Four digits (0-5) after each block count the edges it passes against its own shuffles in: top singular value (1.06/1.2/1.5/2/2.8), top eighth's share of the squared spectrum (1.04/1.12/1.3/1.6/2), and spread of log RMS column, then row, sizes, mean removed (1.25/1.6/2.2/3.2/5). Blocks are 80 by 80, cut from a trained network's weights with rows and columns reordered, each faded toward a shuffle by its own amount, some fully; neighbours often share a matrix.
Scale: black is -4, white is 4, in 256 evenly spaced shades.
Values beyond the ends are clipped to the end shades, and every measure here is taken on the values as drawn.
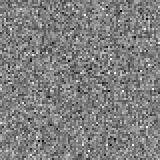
1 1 0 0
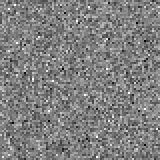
0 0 0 0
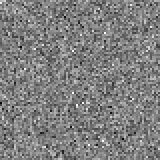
0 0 0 0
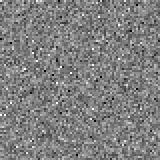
0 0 0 0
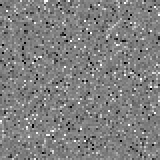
0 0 0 0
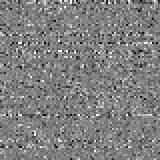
4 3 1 3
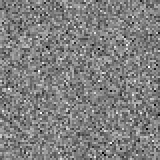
0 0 0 0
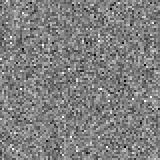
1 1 0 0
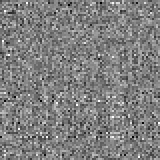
3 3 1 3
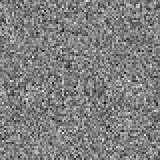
3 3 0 1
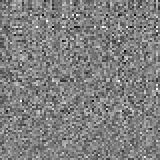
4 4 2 2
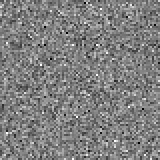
2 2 0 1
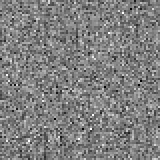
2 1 0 0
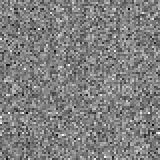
2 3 0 2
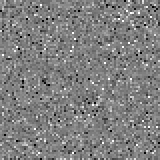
1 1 0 1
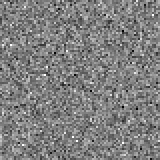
1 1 0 0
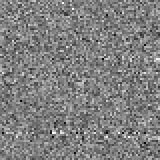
3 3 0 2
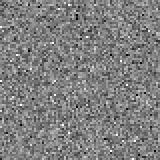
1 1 0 0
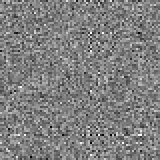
3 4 2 2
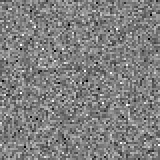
1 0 0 0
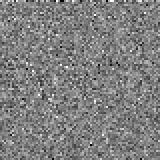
3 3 1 1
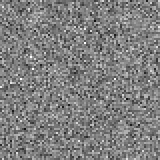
1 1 0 0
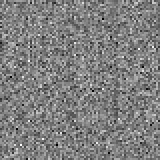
3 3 0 1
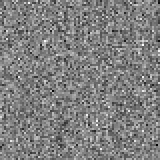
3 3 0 2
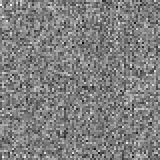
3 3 0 1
